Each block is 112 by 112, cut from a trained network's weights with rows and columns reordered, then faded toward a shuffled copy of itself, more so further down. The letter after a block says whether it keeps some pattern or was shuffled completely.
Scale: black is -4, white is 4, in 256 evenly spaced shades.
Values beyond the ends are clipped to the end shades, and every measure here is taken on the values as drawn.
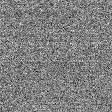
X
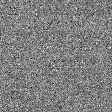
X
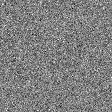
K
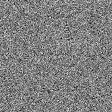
X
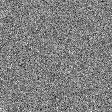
K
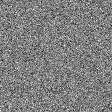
K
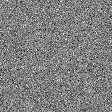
K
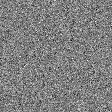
K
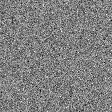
K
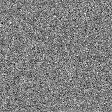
K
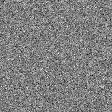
X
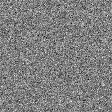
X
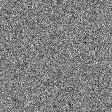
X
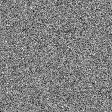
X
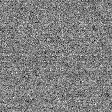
X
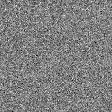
X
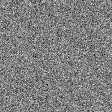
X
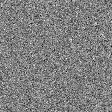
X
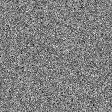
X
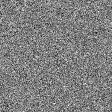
K
